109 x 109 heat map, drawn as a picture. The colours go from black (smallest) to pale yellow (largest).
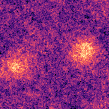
Neither half mirrors the other. Overall the values sit about 40% of the way up the scale. No single row or column stands out from its neighbours. Two bumps rise from the field. The ninth with the highest average is the middle right.
